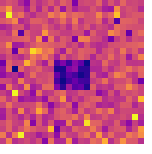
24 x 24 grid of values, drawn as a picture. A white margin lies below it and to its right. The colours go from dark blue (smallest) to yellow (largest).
An odd patch, lower than its surroundings, sits in the centre. The centre is the ninth with the lowest average. No overall slope runs across the table. On average the colour sits 50% of the way up the scale.
